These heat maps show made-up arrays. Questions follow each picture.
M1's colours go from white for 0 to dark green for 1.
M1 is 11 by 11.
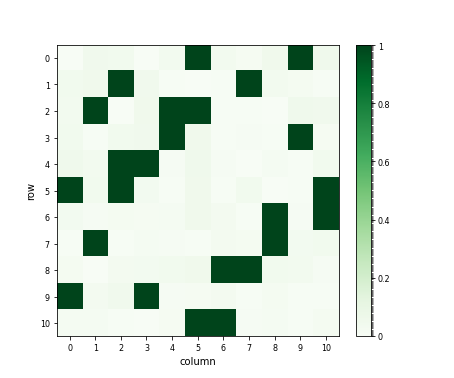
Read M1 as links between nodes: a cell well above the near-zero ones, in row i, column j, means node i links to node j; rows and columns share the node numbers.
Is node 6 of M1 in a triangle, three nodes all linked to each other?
no
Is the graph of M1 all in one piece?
yes
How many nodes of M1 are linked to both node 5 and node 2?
0
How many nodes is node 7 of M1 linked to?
2
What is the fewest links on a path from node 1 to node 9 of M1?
4
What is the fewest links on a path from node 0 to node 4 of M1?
3
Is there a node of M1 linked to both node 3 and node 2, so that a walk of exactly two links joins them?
yes
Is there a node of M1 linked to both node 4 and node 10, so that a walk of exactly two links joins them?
no
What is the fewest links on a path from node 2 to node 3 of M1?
2
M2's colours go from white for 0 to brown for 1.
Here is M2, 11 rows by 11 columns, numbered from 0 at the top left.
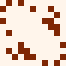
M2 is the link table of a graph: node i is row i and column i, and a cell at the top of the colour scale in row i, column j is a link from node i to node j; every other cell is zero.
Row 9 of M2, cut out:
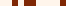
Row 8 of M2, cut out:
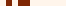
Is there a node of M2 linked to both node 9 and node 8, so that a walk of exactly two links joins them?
yes
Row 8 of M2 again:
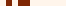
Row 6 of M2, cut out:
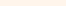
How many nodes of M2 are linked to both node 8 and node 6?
0
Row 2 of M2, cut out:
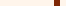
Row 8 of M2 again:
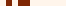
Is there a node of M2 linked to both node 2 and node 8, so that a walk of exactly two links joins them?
no
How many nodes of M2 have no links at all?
1
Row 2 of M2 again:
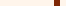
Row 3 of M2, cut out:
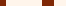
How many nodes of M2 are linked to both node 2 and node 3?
0
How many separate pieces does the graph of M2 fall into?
2
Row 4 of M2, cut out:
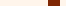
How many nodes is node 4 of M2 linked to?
2
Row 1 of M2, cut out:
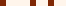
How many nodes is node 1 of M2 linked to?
3
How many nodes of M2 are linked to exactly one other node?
1
